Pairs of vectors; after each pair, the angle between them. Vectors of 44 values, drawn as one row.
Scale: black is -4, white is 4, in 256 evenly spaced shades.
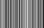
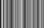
orthogonal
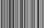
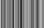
partly aligned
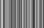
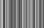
nearly parallel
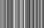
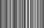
partly opposed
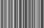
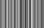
partly aligned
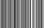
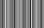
partly aligned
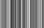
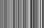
partly aligned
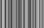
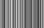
partly opposed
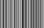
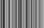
orthogonal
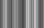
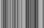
nearly opposite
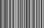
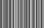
nearly parallel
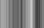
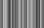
partly aligned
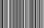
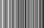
orthogonal
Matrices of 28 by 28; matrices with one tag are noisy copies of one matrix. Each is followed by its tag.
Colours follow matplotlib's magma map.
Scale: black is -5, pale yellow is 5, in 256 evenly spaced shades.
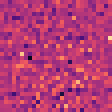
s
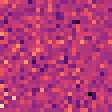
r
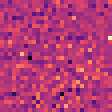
s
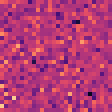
r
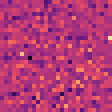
s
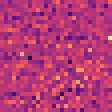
s
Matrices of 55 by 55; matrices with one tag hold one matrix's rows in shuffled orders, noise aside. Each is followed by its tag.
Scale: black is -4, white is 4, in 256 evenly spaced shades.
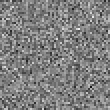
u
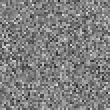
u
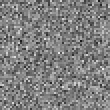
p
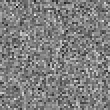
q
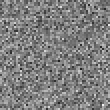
p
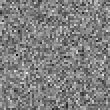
q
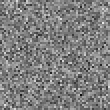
p
